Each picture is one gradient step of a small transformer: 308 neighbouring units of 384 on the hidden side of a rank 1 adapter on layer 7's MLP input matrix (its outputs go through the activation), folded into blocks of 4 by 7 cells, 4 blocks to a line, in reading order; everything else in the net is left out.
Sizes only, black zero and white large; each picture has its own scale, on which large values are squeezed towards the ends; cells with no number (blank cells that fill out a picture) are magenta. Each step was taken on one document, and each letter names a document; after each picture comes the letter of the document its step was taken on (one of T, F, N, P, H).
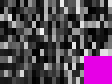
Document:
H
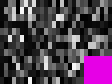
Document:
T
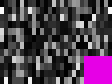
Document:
T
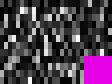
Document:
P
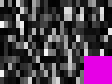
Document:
P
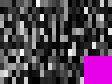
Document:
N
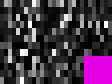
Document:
N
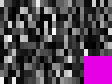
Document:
H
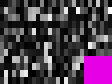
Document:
T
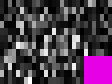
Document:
P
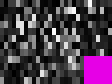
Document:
P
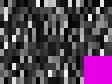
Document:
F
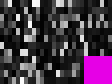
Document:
N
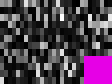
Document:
F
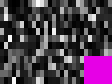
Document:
H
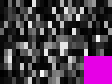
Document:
P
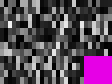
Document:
F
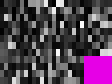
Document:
H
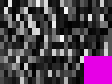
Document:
N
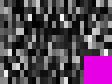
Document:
F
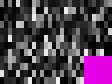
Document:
P
